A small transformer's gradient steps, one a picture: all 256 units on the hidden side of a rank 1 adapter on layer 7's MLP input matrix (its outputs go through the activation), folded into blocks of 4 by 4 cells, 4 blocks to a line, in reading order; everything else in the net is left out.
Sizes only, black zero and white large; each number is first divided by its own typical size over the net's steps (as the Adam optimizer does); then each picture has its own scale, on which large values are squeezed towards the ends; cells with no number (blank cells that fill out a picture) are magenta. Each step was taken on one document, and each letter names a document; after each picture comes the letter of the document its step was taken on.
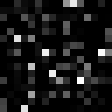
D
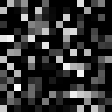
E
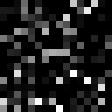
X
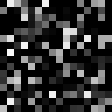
E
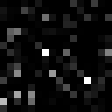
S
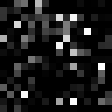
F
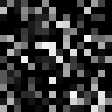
E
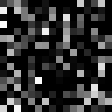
E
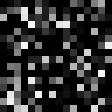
E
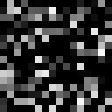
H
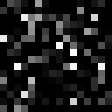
F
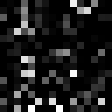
X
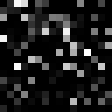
F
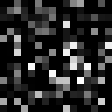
D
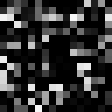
H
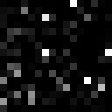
S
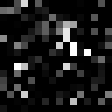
F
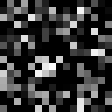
H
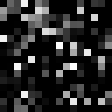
F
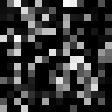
D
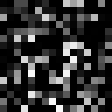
D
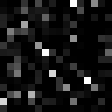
S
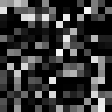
E
